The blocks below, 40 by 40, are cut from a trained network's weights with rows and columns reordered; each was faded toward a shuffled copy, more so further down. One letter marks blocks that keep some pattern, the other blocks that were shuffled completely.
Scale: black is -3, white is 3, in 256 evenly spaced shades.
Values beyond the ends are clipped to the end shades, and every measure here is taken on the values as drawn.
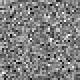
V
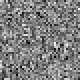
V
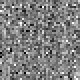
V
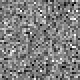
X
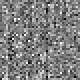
V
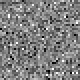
X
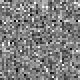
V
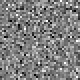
X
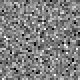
X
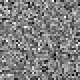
X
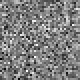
X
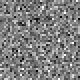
X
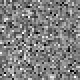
X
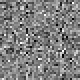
V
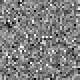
X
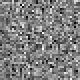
V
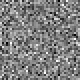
V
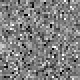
X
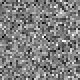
X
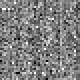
V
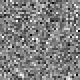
V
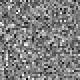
X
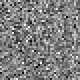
X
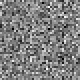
V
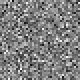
V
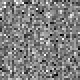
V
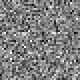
X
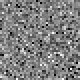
X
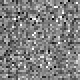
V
